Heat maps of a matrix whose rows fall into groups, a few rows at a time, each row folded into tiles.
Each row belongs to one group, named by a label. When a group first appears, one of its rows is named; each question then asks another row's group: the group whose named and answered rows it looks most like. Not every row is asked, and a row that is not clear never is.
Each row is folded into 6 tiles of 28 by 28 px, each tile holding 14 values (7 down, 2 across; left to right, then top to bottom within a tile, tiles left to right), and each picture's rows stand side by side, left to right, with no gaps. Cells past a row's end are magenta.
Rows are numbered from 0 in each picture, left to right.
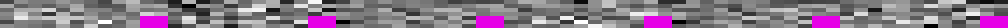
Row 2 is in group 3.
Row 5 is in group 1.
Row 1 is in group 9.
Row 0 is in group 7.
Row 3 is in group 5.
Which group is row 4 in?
3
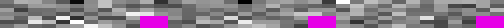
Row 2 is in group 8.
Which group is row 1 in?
5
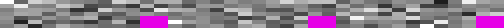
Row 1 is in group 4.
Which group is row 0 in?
8
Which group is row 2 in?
7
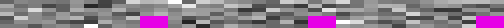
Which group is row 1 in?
8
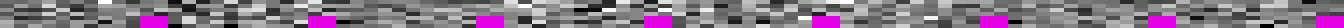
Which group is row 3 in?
8
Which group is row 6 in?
3
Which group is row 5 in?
8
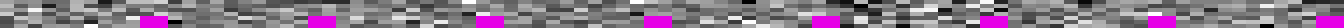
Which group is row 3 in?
7
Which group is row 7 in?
1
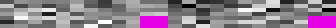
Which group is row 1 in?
9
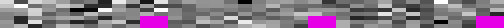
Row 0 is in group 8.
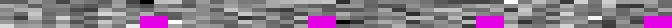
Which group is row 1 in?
4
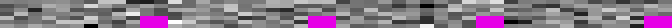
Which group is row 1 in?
4
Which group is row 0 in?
1
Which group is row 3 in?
3
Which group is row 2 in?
7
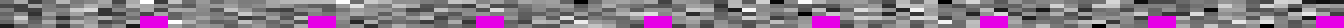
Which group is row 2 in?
8
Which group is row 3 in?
5
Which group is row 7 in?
1
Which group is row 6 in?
1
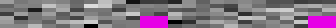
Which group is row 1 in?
3
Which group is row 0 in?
1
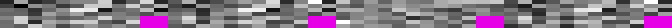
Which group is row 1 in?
9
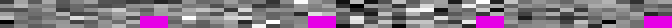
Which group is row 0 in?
3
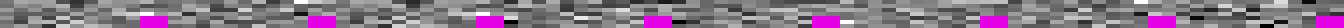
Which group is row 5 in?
4
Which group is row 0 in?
5
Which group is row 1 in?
7
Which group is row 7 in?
1
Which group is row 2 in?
5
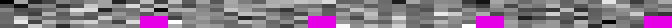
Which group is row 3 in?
1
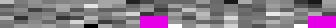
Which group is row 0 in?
1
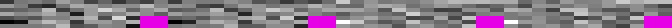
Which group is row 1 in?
3
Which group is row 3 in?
4
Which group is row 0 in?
3
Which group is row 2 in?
4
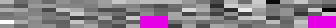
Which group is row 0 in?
4
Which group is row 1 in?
7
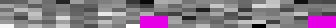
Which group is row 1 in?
1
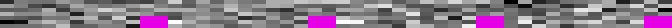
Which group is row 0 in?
3
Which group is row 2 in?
4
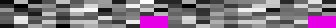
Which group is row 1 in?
9
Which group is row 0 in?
9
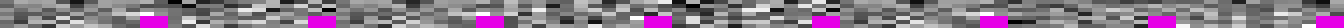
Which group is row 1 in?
9
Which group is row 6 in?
3
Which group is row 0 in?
5
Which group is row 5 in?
5
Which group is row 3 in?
7
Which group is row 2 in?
5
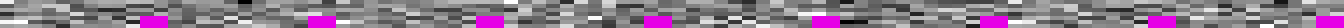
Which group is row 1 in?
5
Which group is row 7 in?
7
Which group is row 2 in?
4
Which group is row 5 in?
3
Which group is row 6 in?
4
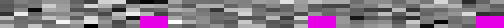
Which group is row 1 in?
4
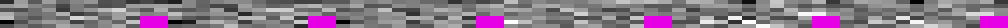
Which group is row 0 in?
3
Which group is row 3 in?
4
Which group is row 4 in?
5
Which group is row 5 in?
5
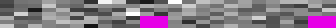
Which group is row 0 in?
1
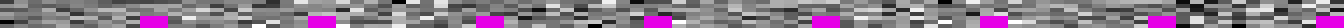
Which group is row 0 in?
3
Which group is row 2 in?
8
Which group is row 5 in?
7
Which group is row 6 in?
4
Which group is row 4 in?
4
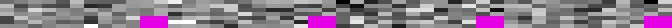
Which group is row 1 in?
4
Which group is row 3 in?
8
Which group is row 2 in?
9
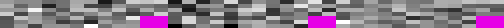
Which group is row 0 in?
7
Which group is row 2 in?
4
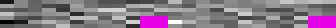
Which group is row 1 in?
4
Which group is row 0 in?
3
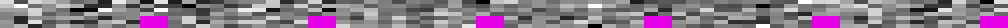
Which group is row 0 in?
8
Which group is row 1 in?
9
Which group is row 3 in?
1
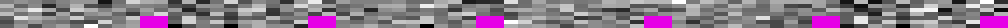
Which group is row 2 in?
1
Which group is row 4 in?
8
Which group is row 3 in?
4
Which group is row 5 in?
9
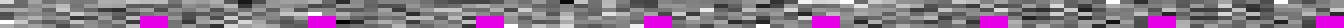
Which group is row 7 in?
1
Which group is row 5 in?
8
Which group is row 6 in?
1
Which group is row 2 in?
3
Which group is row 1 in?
5
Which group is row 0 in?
4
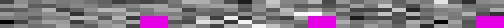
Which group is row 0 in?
3
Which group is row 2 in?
1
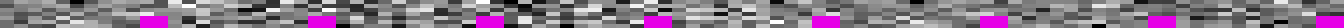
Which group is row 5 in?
5
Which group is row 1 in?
8
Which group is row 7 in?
1
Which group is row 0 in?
5
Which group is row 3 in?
9
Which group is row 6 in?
1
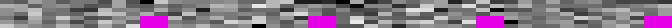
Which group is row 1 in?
1
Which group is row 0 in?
8
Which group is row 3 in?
3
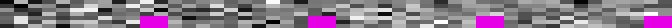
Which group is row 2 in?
7
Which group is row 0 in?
9
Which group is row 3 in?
5
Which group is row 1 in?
1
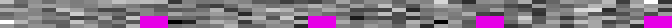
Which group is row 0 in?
4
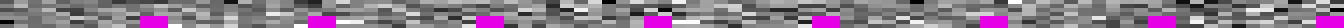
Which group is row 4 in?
4
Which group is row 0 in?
3
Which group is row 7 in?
9
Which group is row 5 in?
5
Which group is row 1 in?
8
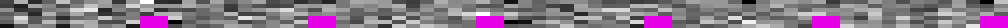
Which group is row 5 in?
8
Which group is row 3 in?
3
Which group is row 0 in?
9
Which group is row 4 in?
5
